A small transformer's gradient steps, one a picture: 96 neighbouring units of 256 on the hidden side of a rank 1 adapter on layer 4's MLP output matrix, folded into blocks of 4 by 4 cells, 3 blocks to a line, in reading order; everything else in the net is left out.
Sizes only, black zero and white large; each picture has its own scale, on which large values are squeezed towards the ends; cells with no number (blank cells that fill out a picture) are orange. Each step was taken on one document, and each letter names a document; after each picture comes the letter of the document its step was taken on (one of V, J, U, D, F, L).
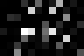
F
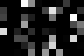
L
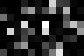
F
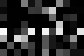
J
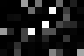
F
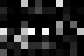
J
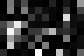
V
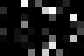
L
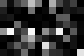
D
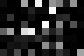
F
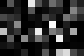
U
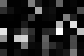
J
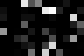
L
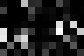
J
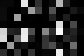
J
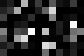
J
